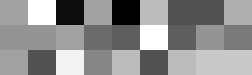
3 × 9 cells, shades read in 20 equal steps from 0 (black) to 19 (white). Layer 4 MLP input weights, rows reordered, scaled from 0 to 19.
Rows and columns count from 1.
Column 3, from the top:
1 12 18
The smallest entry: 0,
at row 1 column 5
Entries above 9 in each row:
5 5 7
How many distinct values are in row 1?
7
